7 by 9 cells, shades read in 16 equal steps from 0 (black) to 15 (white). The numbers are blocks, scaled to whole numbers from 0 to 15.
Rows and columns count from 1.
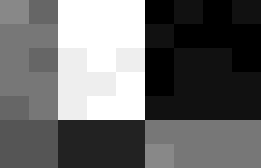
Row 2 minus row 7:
2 2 13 13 13 -7 -7 -7 -7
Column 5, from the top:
15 15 14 15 15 2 2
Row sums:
61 60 58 60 61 44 45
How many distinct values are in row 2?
4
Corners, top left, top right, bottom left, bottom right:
8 1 5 7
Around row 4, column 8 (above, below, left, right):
1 1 1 1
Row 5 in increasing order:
1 1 1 1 6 7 14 15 15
